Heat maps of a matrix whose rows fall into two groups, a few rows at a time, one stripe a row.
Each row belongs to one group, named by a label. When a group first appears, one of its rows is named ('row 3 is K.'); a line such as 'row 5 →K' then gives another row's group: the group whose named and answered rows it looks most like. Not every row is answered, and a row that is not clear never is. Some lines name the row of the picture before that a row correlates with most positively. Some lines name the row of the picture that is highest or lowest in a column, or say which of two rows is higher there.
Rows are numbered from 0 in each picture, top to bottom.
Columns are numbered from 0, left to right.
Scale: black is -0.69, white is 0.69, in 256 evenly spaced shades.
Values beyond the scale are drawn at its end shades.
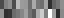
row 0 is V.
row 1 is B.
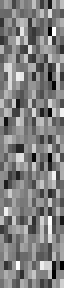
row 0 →V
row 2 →V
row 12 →V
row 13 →B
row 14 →B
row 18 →V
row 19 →B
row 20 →B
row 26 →B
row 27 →V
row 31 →V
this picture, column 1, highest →23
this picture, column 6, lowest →5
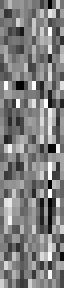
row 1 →B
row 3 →B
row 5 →B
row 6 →V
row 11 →V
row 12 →B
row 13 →B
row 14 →B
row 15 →B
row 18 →B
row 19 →B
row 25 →V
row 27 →B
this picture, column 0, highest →31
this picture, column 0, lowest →7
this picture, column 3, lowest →11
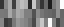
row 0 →V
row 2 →B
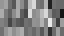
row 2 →B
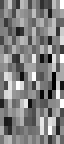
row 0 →V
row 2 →B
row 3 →B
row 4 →V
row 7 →B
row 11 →V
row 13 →B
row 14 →B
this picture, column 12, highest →14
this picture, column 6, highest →11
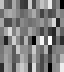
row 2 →B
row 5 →V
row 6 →V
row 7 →V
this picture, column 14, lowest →2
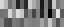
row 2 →B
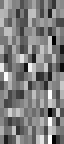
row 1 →V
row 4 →B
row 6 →B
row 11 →B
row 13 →B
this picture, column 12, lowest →12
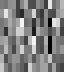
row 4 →V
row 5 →V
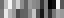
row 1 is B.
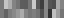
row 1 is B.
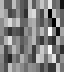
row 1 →V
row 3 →B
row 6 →B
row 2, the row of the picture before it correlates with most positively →0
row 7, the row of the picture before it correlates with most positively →0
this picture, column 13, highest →6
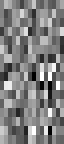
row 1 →B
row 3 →V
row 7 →B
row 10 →V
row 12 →B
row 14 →V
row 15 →V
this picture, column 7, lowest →3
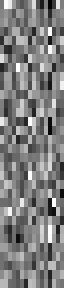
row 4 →V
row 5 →B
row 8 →V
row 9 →V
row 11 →B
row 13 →V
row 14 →V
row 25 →B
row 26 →B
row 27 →V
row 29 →B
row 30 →V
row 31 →V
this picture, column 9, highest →12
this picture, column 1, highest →0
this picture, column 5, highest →22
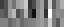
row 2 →B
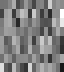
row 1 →V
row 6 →V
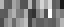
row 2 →V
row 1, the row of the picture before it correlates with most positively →0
